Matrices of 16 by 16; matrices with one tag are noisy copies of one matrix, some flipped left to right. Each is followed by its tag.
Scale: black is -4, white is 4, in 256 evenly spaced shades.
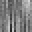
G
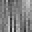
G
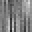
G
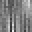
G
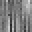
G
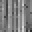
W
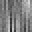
G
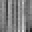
W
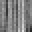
W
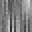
G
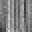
W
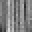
W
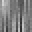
G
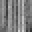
W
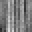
W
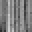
W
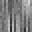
G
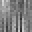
G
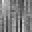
G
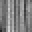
W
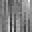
G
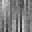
G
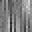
G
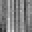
W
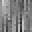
G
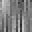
G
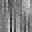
G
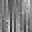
G
